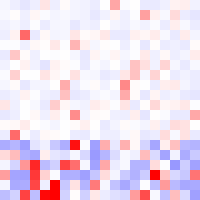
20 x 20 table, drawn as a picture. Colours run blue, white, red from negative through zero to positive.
Histogram: skewed, a long tail of high values. Mirror symmetry: none. Roughest part: bottom left. Slope: none. Seam: horizontal, 70% of the way down, the top part calmer.
